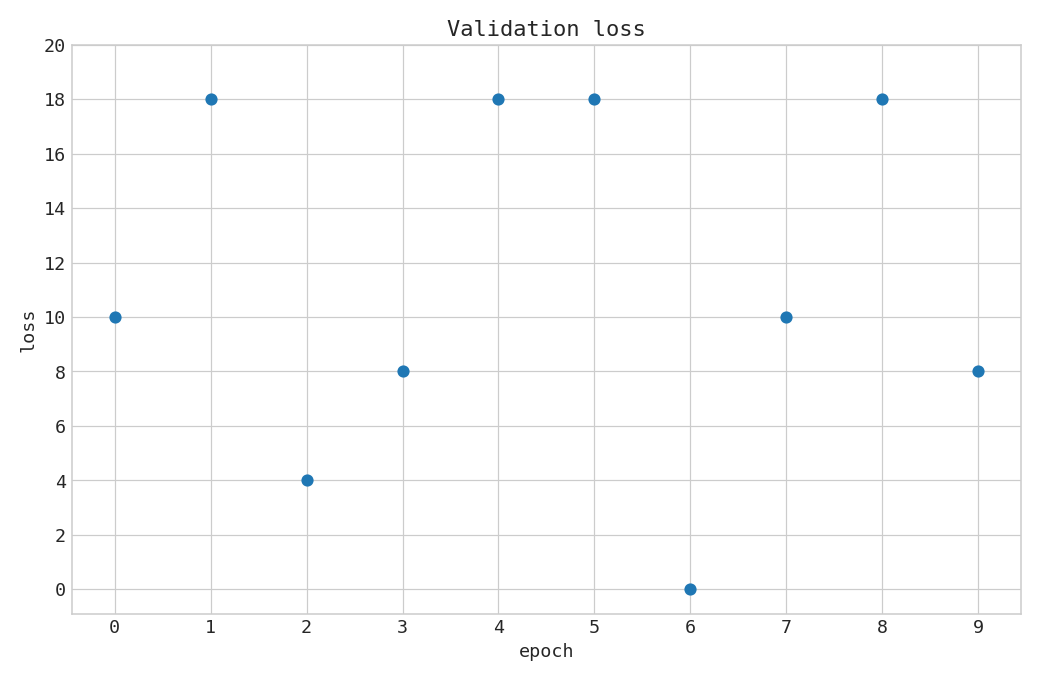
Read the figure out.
Title: Validation loss
x-axis: epoch, ticks 0 1 2 3 4 5 6 7 8 9
y-axis: loss, ticks 0 2 4 6 8 10 12 14 16 18 20
Values:
10 18 4 8 18 18 0 10 18 8
